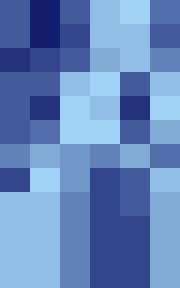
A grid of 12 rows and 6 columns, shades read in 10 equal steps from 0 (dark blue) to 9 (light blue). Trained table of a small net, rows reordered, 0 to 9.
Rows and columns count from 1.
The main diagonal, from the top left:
3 0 3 9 1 7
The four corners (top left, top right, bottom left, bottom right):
3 4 8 7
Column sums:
55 58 66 64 51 76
